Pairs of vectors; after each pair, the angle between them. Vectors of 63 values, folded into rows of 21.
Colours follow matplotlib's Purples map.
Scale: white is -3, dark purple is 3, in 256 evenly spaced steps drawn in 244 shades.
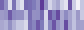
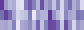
partly aligned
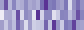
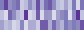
partly aligned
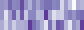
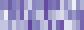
nearly parallel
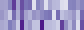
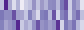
partly opposed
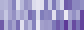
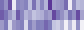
partly opposed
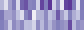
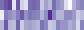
partly opposed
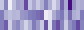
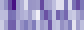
partly opposed
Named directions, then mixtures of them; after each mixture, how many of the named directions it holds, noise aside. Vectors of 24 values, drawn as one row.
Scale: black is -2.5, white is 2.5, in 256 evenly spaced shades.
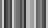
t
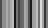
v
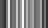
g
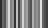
two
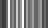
one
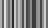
three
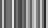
two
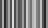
three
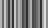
three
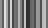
two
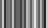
two
